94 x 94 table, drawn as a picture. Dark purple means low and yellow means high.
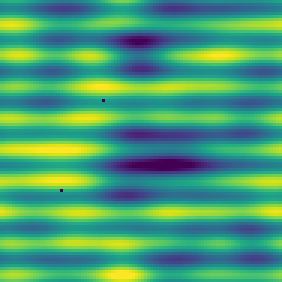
Stripes running across repeat 9 times from top to bottom. Two lone cells stand out, each far lower than its neighbours. The ninth with the lowest average is the centre.
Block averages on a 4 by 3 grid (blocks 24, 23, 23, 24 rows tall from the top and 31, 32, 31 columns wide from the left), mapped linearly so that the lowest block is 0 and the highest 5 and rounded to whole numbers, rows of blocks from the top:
313 / 432 / 503 / 442
